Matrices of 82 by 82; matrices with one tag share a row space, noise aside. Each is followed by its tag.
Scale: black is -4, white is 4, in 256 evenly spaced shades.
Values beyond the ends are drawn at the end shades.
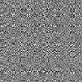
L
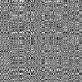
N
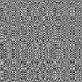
L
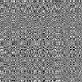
L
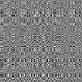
L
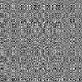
L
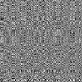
L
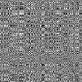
N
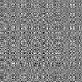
L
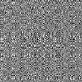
L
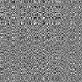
L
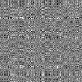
N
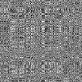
N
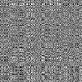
N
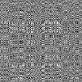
N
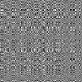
L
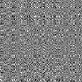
L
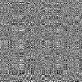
N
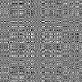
N
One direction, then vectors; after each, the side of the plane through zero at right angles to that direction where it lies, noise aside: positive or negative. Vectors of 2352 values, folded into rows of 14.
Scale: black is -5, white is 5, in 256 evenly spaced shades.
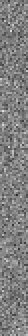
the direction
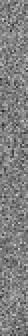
negative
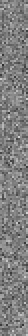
positive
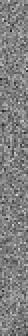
negative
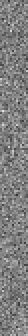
positive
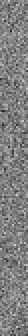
negative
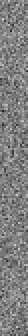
negative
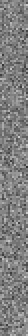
positive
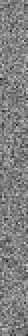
negative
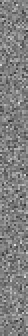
negative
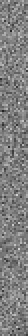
negative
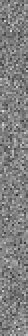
positive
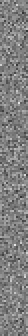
negative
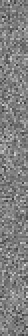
negative
